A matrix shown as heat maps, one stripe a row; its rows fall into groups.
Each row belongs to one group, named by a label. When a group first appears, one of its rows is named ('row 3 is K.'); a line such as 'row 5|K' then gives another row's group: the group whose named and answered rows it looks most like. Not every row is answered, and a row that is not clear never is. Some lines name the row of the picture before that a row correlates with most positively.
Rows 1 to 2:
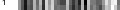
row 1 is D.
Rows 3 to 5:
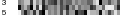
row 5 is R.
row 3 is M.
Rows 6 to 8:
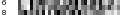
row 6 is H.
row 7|M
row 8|D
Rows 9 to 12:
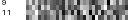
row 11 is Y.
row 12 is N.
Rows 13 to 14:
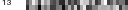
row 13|M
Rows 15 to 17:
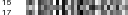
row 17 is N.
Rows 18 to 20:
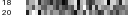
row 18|H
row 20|M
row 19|Y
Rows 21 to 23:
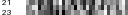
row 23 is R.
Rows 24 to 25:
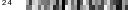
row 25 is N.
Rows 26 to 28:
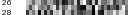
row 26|Y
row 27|N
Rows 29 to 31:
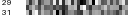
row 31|N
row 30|H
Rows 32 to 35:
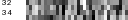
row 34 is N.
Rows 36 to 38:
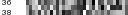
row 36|N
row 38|D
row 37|N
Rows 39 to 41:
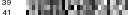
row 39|R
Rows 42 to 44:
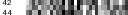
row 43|Y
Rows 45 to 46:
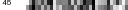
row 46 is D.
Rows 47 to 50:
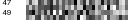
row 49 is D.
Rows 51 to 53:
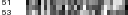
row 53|M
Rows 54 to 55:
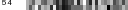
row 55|M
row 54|Y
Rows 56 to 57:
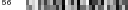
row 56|Y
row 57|N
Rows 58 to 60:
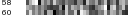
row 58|M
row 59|R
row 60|Y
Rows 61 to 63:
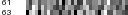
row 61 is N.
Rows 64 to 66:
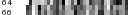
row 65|N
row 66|N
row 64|N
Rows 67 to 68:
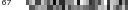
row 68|R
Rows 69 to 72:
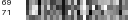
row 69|H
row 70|M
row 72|D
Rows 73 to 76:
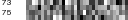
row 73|N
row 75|D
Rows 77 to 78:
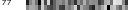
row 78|H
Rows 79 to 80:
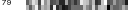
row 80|M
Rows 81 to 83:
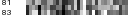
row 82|H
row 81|Y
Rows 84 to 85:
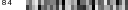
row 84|N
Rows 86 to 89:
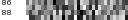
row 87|Y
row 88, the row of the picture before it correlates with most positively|85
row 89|D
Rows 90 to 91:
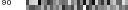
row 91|D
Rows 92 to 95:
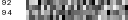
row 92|H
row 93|D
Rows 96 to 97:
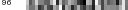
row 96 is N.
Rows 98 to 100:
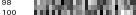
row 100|D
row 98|Y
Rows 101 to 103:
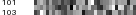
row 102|R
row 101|H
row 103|N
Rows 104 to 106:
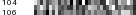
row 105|M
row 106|D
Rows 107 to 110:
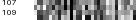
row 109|R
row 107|R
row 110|D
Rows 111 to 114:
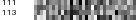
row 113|M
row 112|D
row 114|Y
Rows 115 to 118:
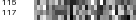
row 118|N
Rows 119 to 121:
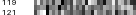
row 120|R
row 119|Y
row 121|M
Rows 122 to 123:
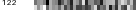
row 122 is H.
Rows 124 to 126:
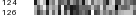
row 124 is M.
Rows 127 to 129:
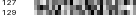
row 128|D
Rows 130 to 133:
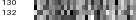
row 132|R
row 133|H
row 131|H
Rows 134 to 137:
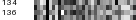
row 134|H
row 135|D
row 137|D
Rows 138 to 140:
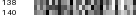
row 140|H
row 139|R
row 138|D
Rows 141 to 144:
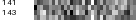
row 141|D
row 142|H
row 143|N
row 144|M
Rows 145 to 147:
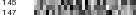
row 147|D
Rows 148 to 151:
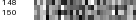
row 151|M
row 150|R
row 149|M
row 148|Y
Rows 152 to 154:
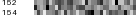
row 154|N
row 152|H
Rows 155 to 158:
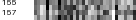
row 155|R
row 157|M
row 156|H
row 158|R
